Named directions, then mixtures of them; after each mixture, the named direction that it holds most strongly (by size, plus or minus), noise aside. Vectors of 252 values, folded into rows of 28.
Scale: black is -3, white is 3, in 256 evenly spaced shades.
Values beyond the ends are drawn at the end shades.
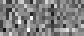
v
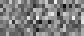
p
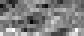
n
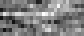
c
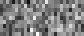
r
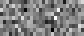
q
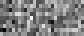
v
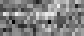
c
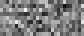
p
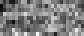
n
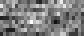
n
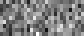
r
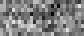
c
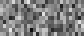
r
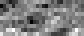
n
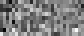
v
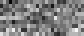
n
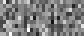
r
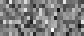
q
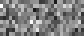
p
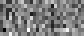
v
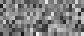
r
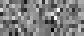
q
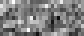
n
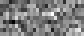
q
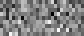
q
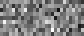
q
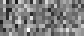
v
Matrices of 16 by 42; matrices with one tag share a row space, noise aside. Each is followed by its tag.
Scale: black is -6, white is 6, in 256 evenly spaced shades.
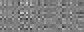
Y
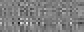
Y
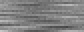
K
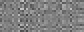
Y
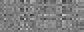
Y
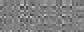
Y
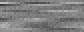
K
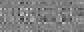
Y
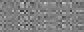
Y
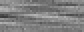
K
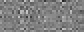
Y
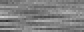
K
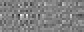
Y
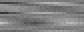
K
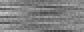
K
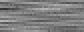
K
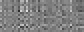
Y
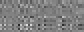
Y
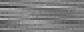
K
